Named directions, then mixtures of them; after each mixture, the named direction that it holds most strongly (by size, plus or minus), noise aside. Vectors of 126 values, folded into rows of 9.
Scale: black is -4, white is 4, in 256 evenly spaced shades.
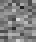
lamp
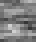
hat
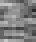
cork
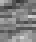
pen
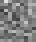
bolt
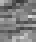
pen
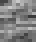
pen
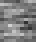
hat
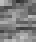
pen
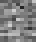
lamp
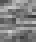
pen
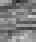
pen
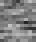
hat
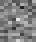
lamp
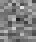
lamp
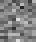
lamp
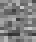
lamp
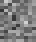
bolt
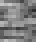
cork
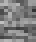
cork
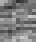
pen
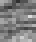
pen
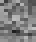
bolt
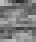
pen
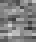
hat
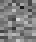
lamp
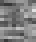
cork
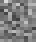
bolt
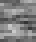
hat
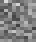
bolt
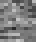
lamp
